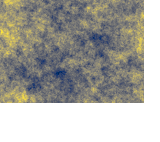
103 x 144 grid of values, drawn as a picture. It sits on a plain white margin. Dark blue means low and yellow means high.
The halves do not mirror each other. The ninth with the lowest average is the bottom middle. No row or column stands out. On average the colour sits 50% of the way up the scale. The ninth with the highest average is the top left.
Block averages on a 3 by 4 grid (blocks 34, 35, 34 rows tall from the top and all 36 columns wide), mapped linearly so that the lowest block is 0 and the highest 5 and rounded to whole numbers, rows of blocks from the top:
5 2 3 3 / 4 1 1 3 / 3 0 2 3
